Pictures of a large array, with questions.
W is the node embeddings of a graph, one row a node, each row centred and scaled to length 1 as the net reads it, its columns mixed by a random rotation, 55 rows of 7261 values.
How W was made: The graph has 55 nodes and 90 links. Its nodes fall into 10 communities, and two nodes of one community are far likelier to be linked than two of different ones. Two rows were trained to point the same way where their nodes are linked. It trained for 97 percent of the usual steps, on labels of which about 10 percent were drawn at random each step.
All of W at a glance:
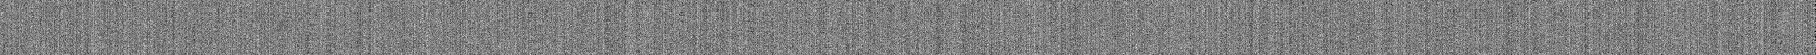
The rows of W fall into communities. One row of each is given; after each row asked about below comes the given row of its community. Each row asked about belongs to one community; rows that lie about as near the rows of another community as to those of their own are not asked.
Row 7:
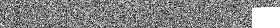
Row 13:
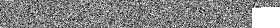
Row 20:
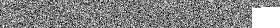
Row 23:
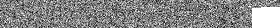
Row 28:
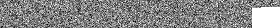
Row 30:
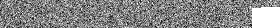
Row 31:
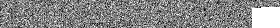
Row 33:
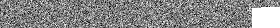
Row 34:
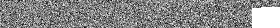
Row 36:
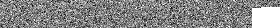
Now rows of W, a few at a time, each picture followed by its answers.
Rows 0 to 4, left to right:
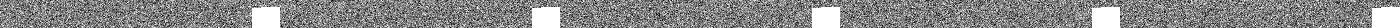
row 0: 23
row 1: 36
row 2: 34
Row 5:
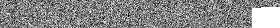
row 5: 31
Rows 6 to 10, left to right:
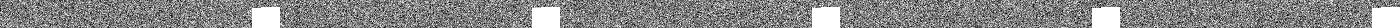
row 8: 20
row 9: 13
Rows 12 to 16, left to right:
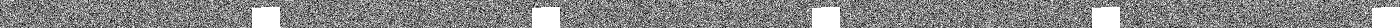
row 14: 33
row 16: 30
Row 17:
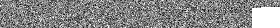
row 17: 36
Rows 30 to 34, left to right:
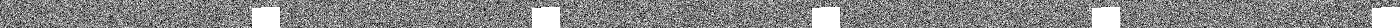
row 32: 13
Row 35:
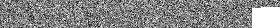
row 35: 31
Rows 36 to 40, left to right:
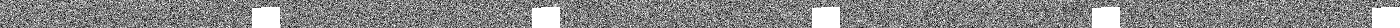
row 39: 31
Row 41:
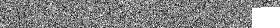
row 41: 7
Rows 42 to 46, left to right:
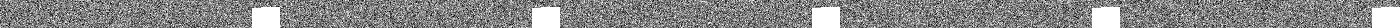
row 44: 28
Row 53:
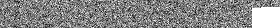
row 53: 7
